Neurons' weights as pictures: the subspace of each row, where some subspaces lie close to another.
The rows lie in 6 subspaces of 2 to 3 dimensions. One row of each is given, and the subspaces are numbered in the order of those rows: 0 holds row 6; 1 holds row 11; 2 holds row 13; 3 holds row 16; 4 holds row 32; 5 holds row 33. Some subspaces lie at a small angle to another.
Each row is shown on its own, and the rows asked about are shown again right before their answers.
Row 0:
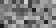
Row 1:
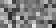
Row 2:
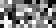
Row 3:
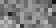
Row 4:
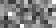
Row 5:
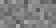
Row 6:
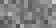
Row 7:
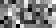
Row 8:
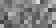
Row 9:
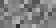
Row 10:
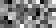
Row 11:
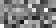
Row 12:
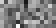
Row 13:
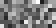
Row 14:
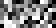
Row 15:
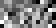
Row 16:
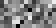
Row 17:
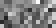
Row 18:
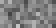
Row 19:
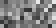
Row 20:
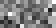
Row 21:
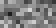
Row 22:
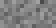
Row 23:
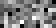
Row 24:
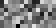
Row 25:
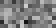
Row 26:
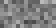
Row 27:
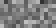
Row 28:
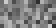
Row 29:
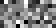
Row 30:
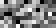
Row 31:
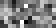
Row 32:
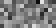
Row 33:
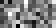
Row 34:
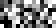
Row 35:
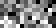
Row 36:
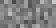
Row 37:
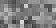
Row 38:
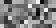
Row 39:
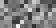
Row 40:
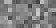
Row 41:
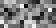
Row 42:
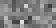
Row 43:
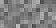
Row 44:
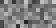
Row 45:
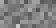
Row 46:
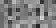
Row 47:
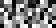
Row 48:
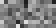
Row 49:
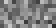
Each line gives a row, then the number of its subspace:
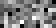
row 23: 1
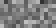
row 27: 0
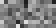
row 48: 5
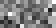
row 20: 0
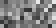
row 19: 5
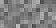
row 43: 3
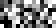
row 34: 3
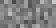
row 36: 1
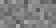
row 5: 2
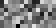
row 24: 3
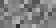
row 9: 3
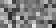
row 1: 5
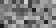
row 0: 1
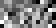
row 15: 2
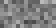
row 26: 0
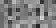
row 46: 1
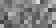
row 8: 2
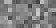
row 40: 1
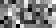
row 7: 2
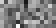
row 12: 5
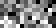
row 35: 0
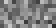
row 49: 5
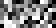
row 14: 0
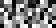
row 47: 4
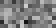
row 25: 3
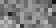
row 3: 0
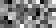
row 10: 1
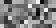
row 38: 1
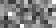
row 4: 1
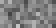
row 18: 5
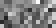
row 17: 2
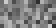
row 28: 5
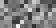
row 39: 3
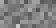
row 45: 3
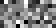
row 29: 5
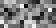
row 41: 3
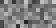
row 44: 2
